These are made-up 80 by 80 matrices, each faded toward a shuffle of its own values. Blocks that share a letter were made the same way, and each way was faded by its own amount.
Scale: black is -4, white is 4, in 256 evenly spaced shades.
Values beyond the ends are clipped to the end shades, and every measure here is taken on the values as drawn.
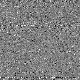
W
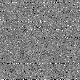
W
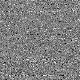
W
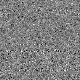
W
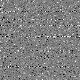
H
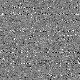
H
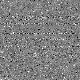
W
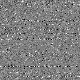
H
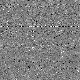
W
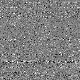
W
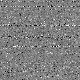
H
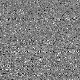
W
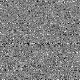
W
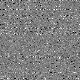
H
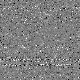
H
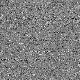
W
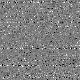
H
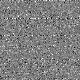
W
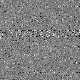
H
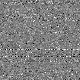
W
